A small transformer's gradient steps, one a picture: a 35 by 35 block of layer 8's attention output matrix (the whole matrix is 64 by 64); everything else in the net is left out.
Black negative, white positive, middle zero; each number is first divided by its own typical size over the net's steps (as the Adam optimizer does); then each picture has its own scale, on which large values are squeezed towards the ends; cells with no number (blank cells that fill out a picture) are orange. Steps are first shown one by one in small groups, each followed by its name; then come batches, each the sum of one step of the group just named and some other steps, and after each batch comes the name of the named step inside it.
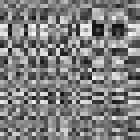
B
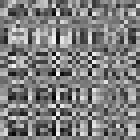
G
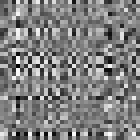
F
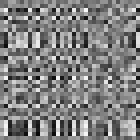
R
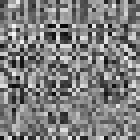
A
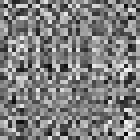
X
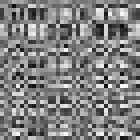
B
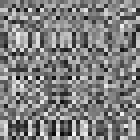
R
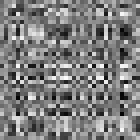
G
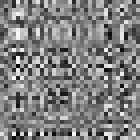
F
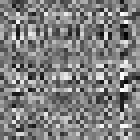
X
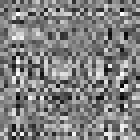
F
